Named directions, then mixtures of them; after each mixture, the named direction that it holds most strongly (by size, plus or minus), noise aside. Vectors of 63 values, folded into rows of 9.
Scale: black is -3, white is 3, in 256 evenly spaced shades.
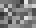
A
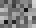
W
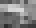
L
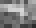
L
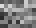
A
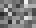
A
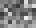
A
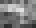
L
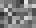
A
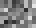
W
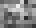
L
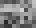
L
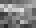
L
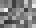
W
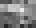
L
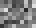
W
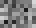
W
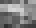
L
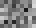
W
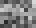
W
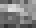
L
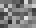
A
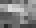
L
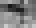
L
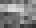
L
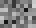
W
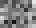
W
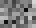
W
